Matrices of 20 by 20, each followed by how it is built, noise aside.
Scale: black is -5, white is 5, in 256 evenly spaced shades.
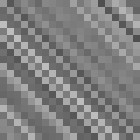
Toeplitz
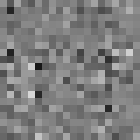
low rank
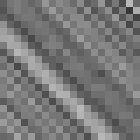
Toeplitz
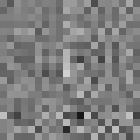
low rank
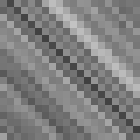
Toeplitz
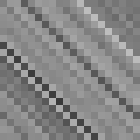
Toeplitz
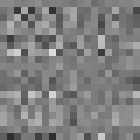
low rank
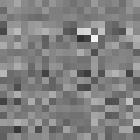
low rank
